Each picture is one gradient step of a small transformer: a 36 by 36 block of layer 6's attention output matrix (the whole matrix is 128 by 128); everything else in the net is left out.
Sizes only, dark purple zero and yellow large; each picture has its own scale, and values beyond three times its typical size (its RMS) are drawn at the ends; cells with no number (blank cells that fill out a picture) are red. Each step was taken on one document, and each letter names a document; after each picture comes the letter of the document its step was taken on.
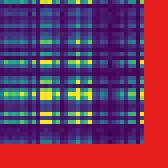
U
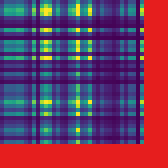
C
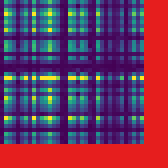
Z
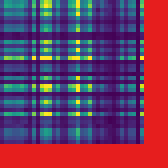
C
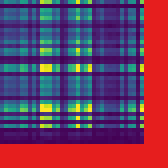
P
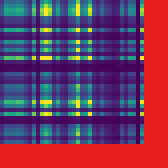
C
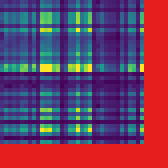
P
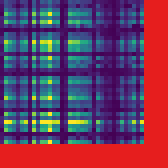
Z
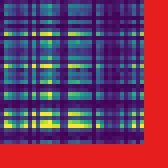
Z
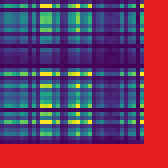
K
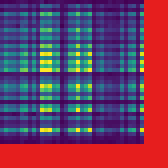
P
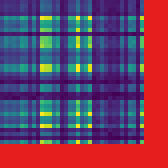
P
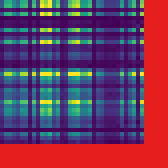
K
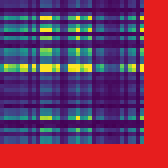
P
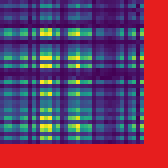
Z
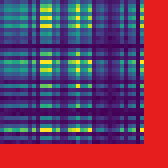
U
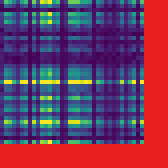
Z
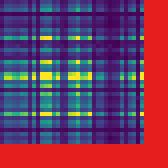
K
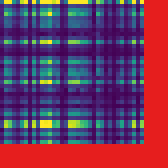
Z
